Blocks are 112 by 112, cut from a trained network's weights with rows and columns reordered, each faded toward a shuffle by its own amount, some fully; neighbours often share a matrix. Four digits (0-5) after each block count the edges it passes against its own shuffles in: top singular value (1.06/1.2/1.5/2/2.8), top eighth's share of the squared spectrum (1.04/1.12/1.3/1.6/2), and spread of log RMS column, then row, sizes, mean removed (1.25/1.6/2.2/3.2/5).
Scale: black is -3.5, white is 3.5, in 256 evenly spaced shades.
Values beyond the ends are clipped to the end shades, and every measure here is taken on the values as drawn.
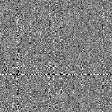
4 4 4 2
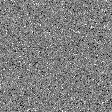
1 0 0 0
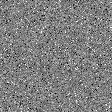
0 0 0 0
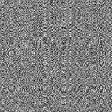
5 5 3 2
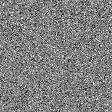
0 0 0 0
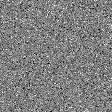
0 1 0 0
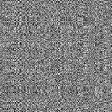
5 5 3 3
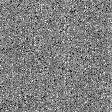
1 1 0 0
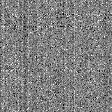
3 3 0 2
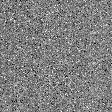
1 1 0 0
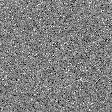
0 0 0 0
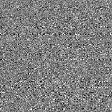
3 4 1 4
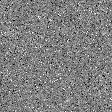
0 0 0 0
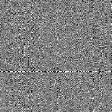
4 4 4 2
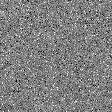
2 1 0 0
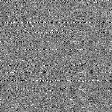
3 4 1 4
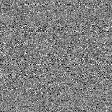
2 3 0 3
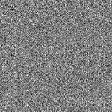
3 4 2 2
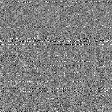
3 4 1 4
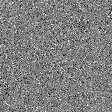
0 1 0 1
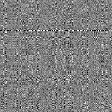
4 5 4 3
